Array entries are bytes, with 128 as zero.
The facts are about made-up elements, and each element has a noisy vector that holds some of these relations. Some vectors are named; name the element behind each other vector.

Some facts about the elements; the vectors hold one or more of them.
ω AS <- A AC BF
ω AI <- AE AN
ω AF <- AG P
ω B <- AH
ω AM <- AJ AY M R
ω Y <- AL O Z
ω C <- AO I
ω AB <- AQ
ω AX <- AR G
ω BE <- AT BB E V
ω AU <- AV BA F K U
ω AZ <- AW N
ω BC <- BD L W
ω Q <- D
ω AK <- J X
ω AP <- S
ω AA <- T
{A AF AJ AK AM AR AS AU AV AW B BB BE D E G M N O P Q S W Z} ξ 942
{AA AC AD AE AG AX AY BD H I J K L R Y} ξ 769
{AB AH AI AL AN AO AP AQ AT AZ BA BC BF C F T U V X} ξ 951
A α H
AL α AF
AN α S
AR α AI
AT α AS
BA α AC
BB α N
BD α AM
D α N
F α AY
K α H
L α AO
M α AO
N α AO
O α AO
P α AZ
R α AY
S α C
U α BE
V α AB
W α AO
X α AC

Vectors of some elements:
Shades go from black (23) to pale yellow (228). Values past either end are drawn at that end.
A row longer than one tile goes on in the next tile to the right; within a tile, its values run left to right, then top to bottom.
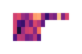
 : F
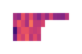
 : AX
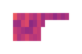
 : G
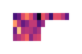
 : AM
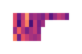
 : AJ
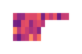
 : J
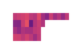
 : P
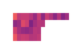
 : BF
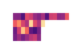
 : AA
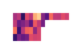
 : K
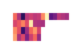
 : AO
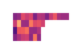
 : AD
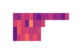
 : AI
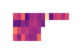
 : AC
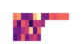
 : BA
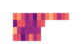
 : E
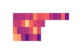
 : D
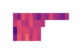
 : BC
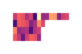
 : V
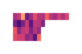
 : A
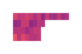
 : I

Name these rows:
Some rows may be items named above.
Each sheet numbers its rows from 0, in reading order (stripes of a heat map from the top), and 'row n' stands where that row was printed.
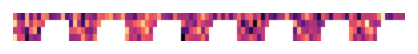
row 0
M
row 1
BE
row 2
N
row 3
AU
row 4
R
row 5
AM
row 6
AO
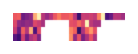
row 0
AV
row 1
AO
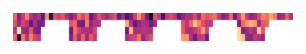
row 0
AY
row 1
AS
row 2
AM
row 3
D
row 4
BB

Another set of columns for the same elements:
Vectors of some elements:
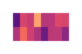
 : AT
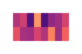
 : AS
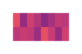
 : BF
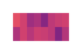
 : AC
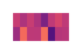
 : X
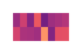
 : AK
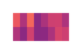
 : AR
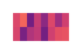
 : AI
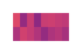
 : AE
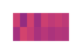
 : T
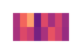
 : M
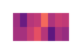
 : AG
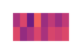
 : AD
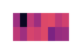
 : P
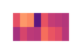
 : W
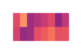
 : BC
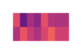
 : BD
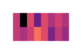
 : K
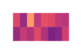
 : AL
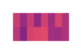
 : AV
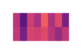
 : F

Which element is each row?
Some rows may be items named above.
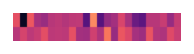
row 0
A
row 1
AS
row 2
H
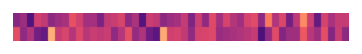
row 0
AM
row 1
AC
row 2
AM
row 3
AV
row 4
AY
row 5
AO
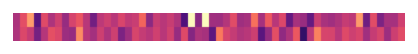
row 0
M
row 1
N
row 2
D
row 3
BE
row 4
R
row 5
AU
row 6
C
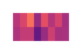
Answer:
AJ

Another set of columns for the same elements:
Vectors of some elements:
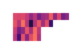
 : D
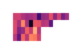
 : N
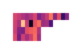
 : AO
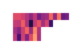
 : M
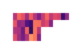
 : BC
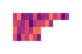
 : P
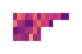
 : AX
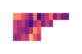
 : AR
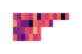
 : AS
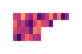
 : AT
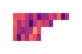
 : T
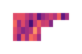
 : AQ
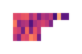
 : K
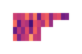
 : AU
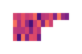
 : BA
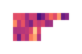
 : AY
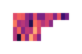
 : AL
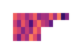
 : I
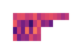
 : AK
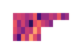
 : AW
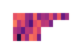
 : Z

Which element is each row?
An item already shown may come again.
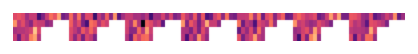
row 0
AY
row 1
AC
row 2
N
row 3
U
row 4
AU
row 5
R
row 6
AJ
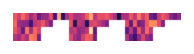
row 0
A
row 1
C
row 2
BE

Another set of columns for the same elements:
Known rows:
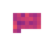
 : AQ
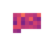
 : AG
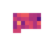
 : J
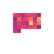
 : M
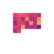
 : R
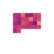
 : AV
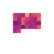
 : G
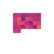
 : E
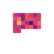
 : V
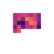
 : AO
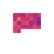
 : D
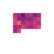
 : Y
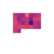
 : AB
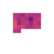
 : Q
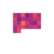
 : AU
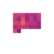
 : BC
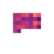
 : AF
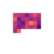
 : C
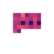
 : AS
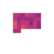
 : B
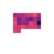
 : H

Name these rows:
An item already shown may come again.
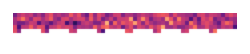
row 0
A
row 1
A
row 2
AC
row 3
AM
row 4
BB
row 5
AY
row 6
BE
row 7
C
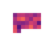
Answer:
A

